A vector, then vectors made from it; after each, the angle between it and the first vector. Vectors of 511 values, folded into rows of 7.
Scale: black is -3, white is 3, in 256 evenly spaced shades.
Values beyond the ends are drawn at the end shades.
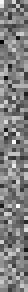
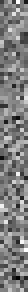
partly opposed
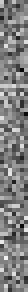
partly aligned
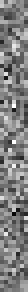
partly aligned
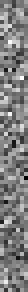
orthogonal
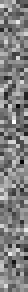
partly aligned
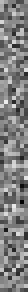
partly aligned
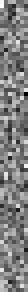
partly aligned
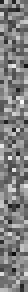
partly opposed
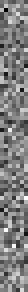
orthogonal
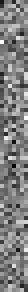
nearly opposite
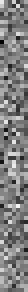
nearly parallel
